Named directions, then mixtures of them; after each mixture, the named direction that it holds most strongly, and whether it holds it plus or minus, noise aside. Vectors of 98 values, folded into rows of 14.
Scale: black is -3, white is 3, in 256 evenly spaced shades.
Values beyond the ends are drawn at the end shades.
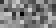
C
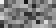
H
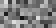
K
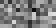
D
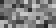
H, minus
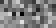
C, plus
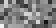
H, minus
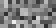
K, plus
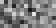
C, minus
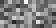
H, minus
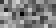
C, plus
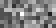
C, minus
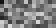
H, minus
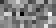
C, plus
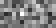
C, minus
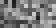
K, minus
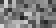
K, plus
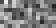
C, plus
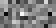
K, plus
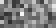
C, minus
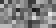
D, plus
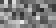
C, plus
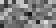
H, plus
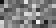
H, minus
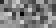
C, plus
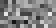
K, minus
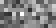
C, minus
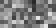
C, plus
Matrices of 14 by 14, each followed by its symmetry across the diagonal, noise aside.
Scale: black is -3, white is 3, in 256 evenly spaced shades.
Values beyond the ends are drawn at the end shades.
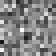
neither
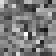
neither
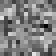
neither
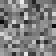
antisymmetric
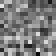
neither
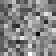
neither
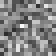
neither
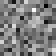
neither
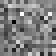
antisymmetric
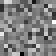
antisymmetric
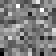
neither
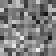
antisymmetric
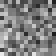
antisymmetric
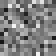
antisymmetric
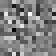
antisymmetric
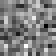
antisymmetric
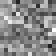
neither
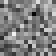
antisymmetric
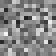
neither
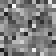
antisymmetric
